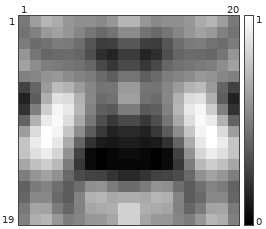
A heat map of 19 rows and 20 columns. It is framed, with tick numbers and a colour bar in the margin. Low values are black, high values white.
Ninth with the lowest average: centre. Histogram: bell-shaped. Lone odd cells: none. Grain: blotchy. Mirror symmetry: left to right. Slope: none.
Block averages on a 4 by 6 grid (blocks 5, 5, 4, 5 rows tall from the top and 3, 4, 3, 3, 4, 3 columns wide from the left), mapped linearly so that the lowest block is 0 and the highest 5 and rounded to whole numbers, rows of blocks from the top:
332233
342243
530035
333333
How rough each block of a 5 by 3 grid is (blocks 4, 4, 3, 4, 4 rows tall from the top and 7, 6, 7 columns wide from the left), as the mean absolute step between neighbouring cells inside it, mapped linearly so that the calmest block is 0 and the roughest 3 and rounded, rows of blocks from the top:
0 1 0
1 1 1
3 1 3
2 0 2
1 1 1
